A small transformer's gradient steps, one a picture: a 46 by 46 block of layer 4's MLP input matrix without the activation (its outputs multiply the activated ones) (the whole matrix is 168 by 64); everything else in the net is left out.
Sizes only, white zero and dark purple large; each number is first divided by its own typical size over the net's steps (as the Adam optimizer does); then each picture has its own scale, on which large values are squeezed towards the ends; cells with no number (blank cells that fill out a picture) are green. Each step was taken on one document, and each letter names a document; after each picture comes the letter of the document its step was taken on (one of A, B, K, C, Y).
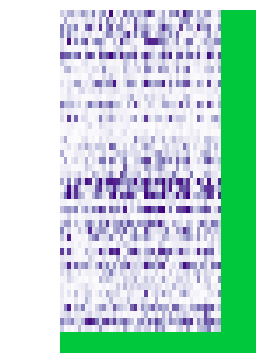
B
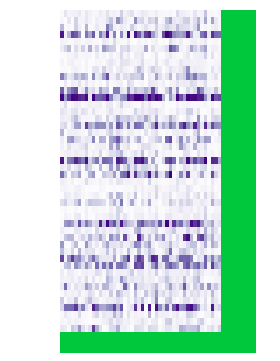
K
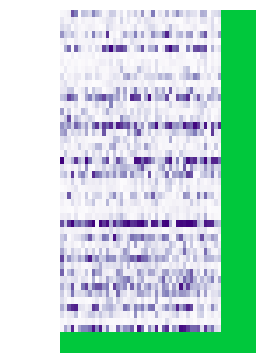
K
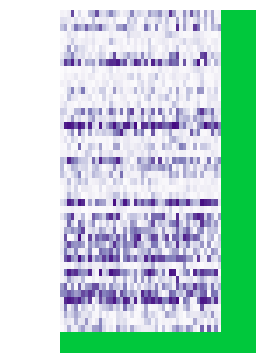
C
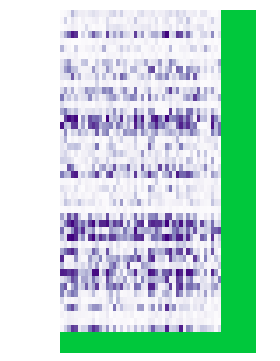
K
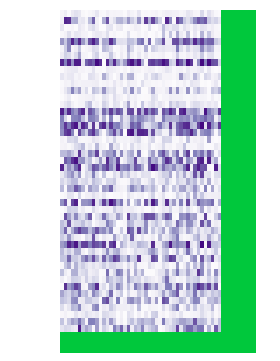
C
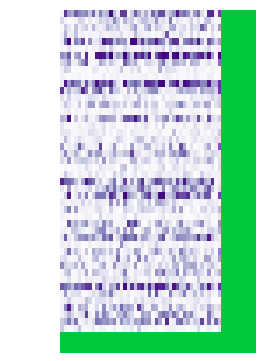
B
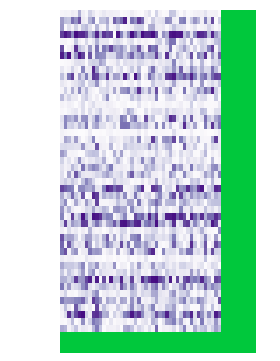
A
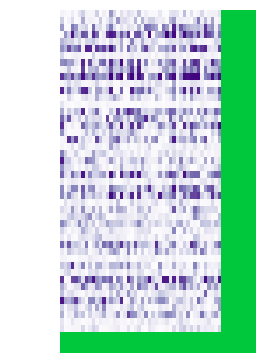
A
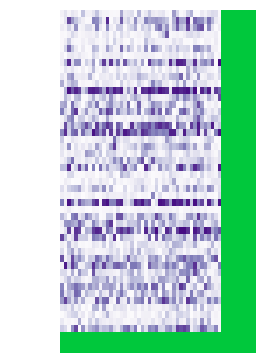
C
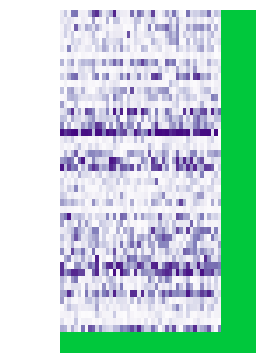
C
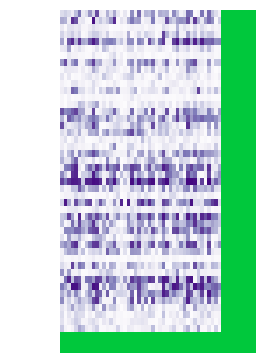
C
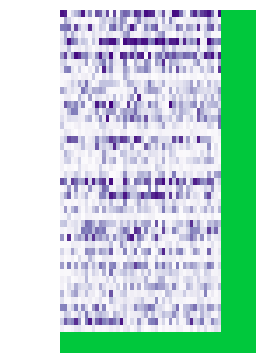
B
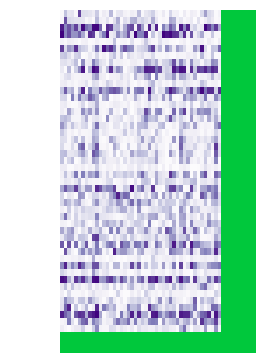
A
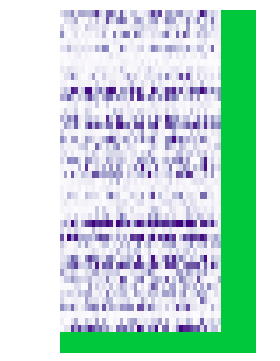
K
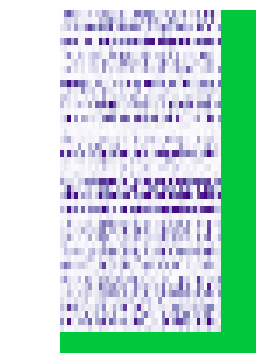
B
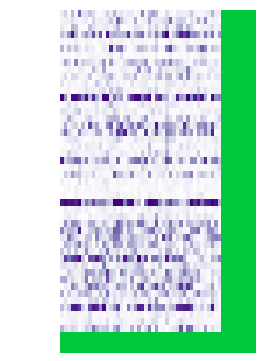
K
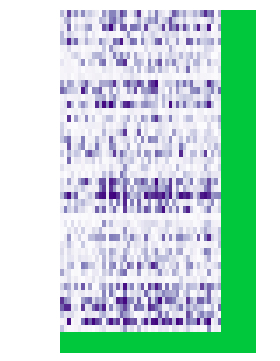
B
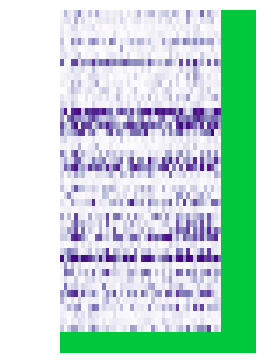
C
